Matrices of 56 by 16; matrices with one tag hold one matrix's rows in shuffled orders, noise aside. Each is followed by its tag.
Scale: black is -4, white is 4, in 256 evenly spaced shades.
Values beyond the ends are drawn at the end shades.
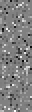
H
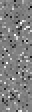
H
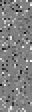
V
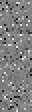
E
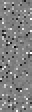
V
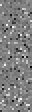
H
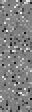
H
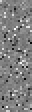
H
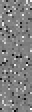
V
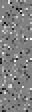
V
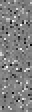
H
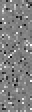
V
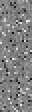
H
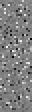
H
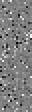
V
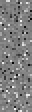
H
